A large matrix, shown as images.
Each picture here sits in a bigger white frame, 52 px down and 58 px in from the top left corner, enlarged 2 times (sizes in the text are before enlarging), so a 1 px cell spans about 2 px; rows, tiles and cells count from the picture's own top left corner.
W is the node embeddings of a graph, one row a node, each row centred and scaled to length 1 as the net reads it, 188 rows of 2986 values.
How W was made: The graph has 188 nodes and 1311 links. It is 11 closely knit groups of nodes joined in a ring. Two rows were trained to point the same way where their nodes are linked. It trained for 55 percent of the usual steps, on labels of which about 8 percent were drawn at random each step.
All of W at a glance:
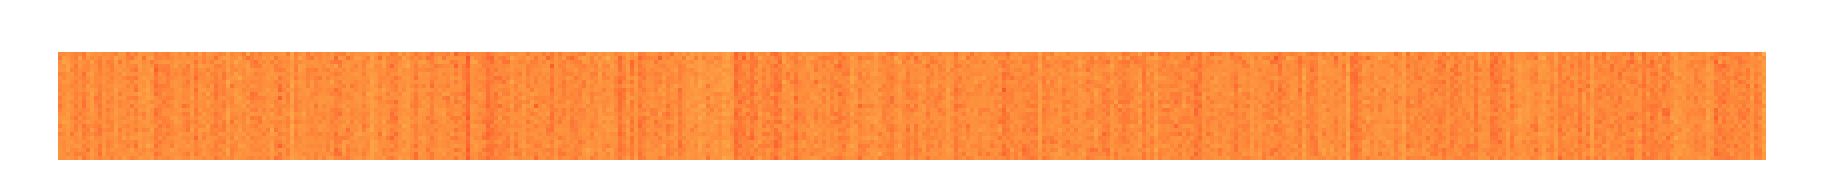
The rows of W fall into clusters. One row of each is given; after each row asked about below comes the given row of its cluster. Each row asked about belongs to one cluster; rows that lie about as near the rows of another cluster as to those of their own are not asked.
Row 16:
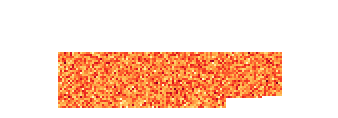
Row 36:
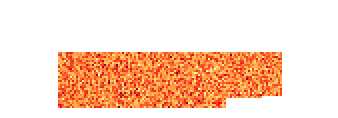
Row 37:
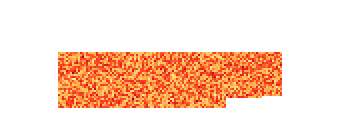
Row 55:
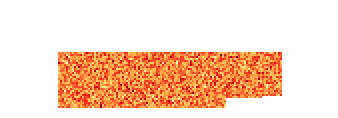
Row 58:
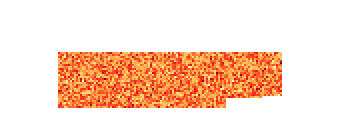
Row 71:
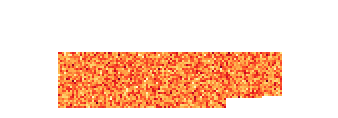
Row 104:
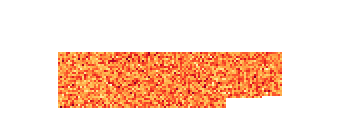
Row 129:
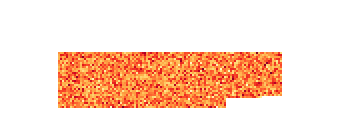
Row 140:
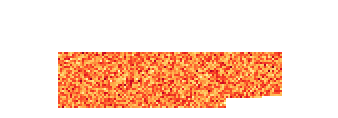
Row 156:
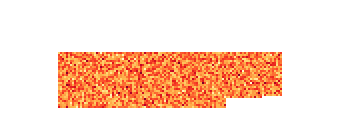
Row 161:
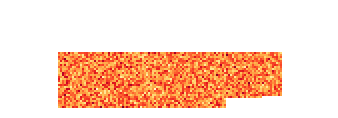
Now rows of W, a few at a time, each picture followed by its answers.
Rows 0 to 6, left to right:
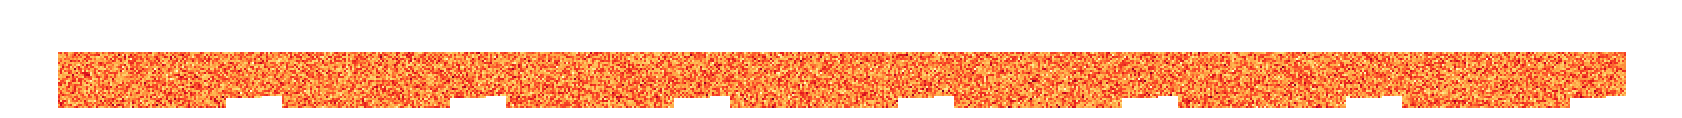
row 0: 140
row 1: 140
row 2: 58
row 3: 156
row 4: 16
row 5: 58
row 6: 37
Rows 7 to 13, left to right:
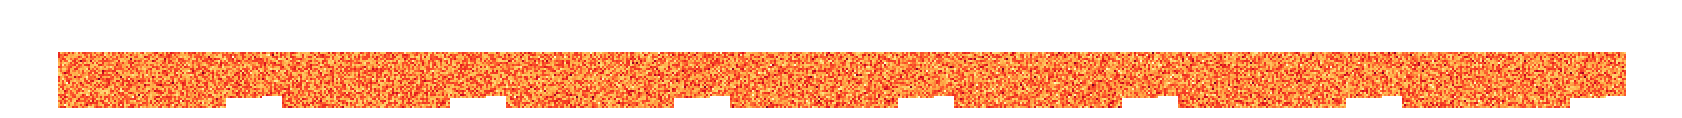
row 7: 161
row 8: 36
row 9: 37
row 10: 36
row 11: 36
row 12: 36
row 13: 36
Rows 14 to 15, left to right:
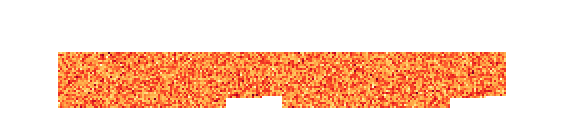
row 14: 104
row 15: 71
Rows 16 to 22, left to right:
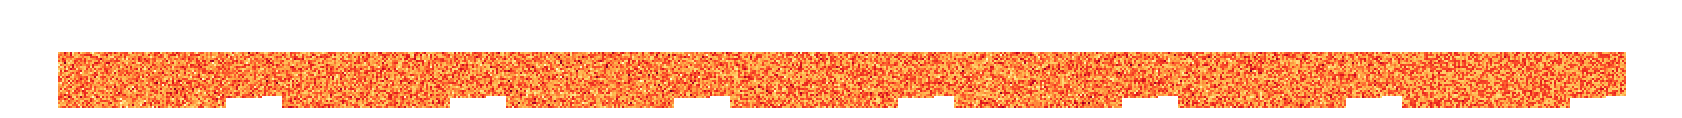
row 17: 36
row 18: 55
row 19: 104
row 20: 104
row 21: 129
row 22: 37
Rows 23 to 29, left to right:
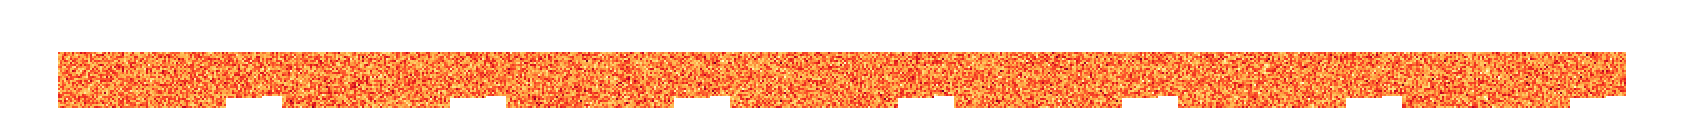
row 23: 161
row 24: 58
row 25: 58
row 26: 104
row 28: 156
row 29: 58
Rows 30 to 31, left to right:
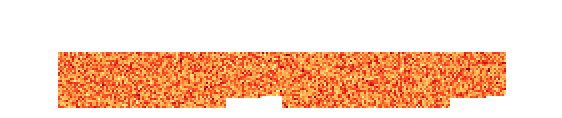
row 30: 156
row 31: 104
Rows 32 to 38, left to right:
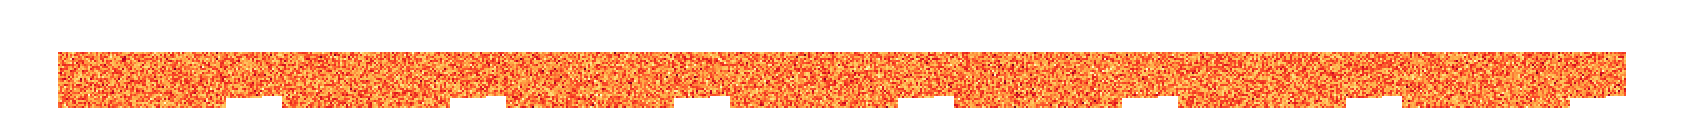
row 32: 58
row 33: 37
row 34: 161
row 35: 71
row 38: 156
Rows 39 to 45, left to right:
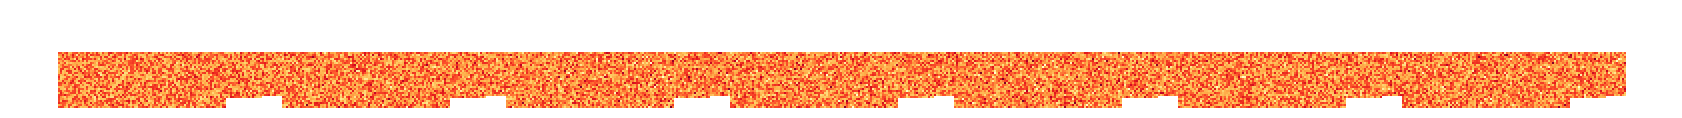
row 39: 140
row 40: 129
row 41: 104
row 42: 37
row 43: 161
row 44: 161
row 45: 140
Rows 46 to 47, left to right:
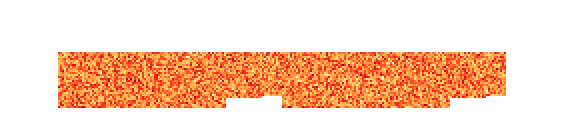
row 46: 71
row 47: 156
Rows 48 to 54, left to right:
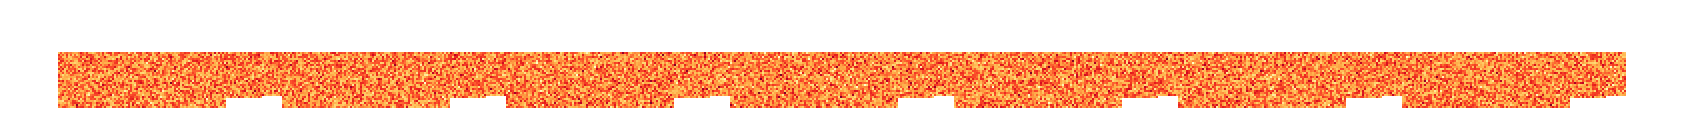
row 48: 156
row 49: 156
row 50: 36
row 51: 37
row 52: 104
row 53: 37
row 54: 58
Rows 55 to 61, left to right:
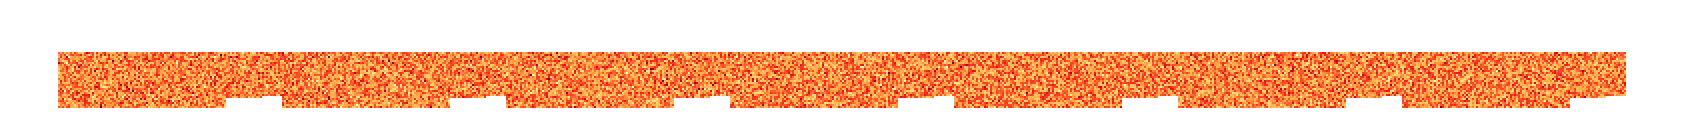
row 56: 16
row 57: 161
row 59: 58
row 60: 55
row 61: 140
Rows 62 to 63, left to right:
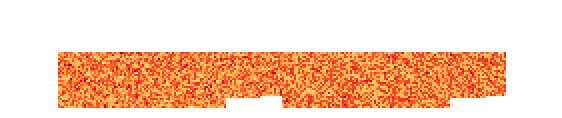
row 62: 156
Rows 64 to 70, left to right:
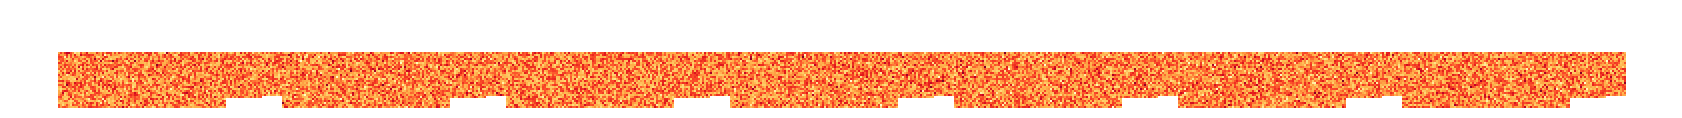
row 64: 156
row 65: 104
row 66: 55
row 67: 104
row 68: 161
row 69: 71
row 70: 71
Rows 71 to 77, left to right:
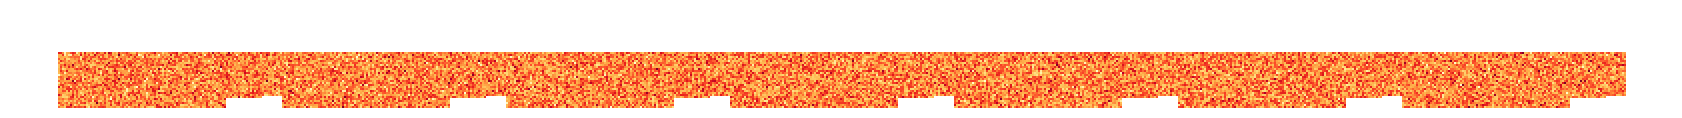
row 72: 161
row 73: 104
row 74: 129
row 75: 16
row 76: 37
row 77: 161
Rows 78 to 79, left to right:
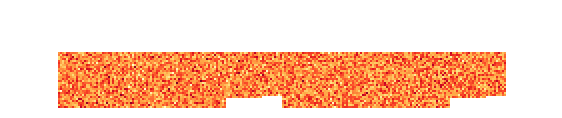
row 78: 36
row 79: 161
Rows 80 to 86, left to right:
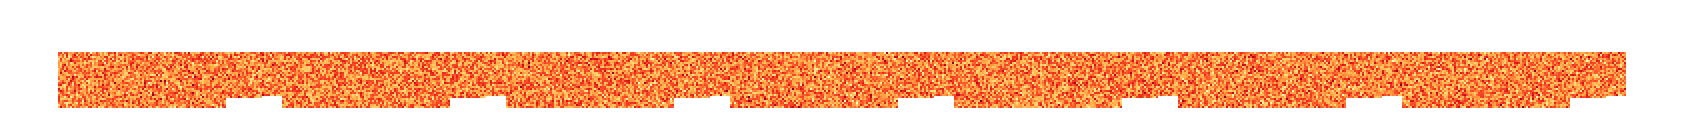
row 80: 140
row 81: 129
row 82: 71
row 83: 58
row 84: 16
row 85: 140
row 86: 37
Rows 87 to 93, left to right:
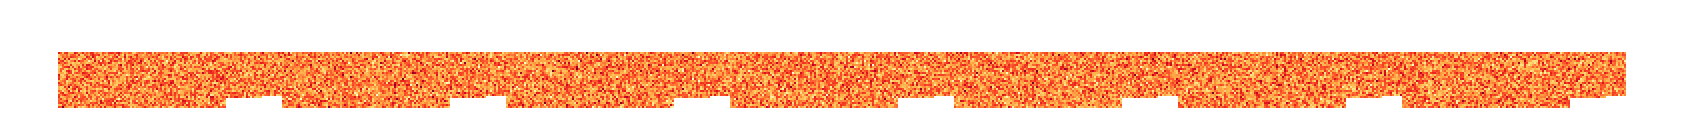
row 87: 140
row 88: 161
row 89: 104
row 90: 71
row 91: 156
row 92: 37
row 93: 129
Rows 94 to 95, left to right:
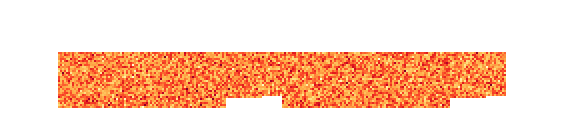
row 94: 161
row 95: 129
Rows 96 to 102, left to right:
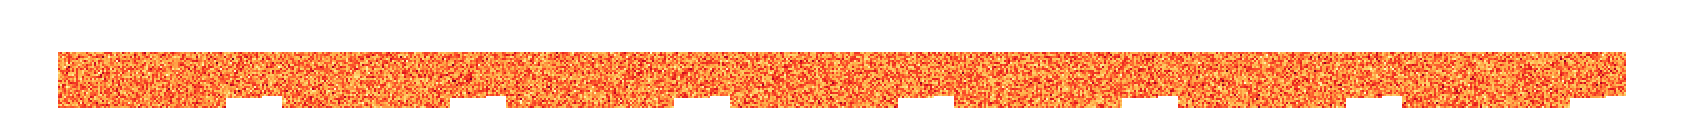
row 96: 36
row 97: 55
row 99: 71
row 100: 16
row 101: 156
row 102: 58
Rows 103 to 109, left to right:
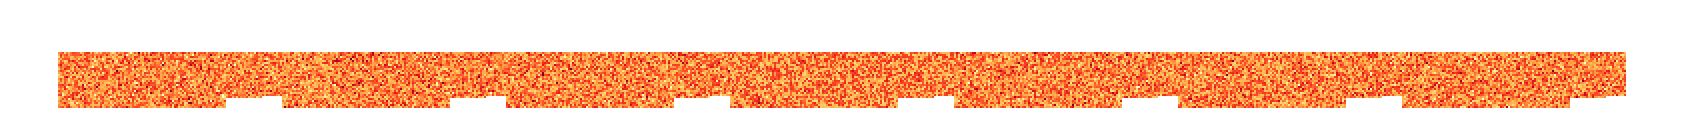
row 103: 55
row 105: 37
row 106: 55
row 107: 55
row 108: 58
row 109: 58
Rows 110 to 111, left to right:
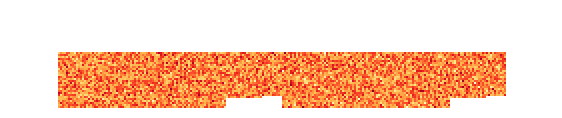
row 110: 104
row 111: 156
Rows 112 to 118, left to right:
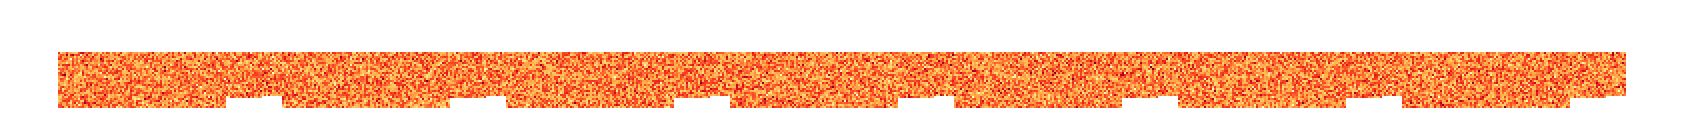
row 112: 58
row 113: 16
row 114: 104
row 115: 37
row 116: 104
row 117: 16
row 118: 36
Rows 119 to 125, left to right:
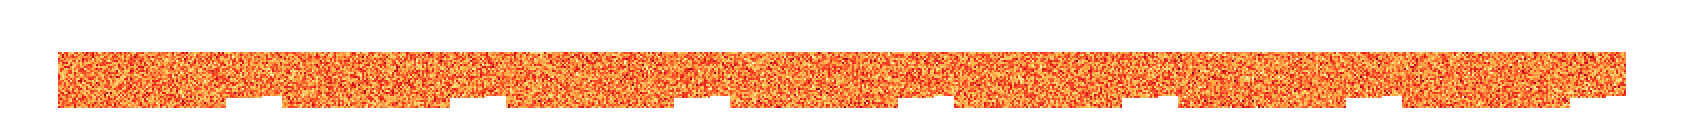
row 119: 140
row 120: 71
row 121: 104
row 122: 104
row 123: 156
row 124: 58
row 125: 36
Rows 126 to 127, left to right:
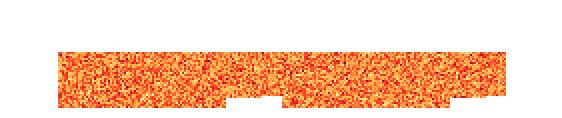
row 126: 36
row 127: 37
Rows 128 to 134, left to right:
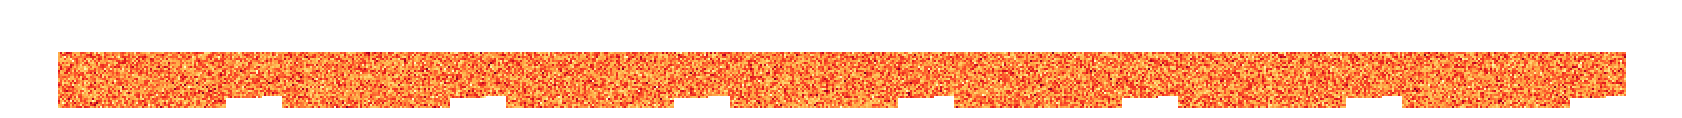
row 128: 129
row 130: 156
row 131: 16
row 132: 161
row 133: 161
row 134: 129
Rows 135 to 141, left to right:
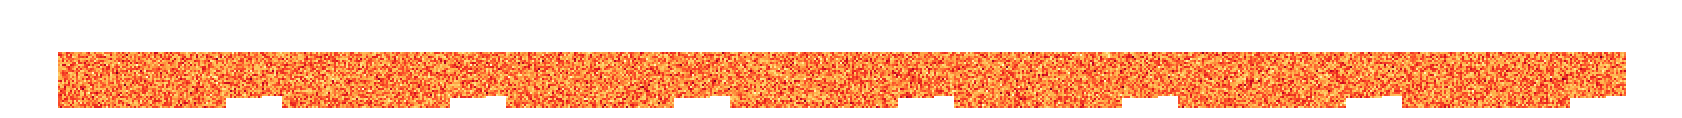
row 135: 36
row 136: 37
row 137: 37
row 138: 104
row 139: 161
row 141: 36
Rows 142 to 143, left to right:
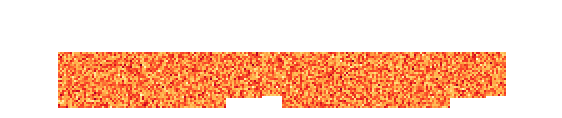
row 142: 156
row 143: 36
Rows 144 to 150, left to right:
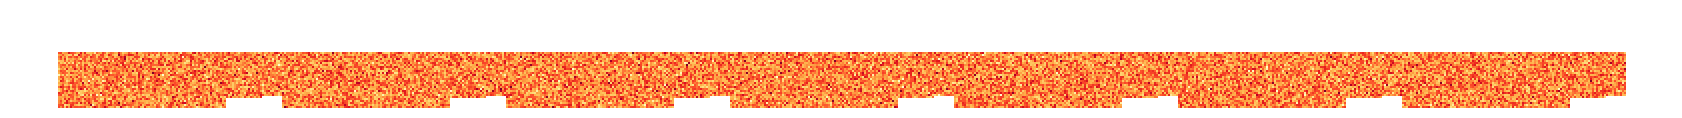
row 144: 71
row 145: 161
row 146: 161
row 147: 104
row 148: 58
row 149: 36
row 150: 71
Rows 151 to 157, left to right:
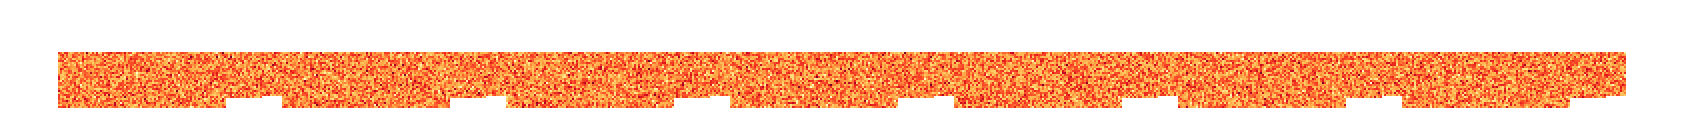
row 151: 140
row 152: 37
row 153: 104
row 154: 55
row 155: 58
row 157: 16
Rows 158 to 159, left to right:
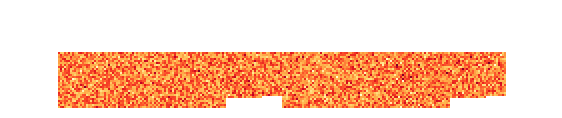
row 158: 161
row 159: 104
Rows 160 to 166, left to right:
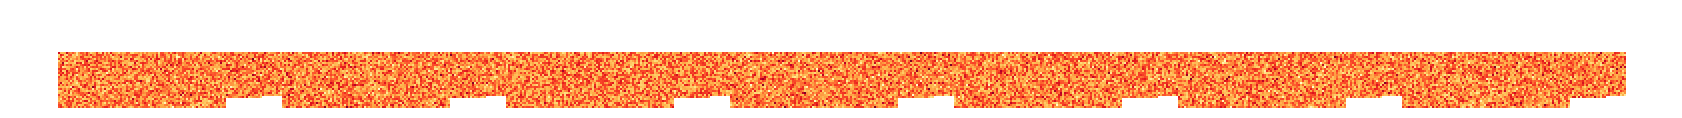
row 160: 37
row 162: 71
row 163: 161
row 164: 55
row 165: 156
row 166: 16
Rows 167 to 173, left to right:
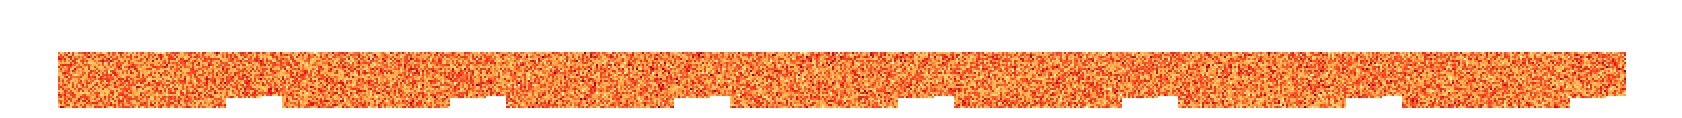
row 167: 161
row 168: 104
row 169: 36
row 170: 55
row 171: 37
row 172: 16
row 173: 37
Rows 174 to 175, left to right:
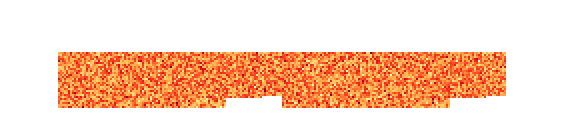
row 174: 16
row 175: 16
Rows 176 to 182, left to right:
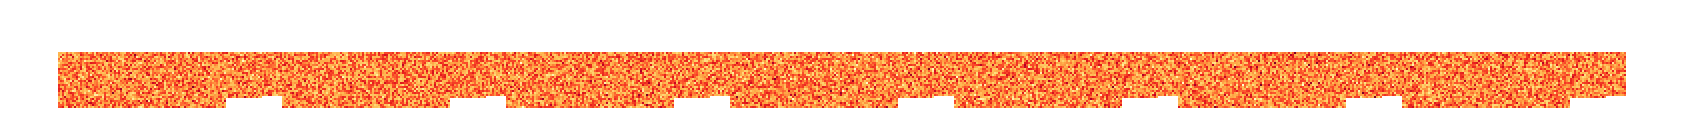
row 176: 37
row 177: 55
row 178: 156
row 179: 71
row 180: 129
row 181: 55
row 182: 129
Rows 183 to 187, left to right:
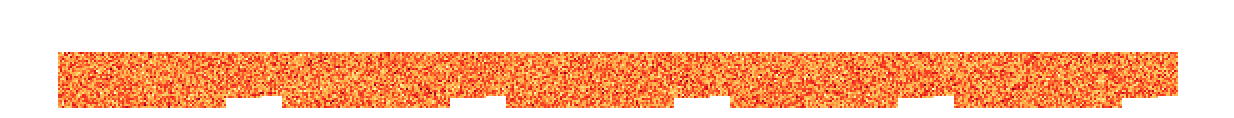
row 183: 161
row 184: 37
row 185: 36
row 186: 58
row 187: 140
